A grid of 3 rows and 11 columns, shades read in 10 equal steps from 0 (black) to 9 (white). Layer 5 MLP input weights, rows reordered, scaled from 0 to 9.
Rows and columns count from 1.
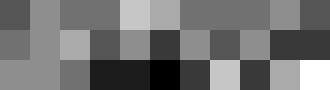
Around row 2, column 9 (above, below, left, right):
4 2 3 2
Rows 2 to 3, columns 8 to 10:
3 5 2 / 7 2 6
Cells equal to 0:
1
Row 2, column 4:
3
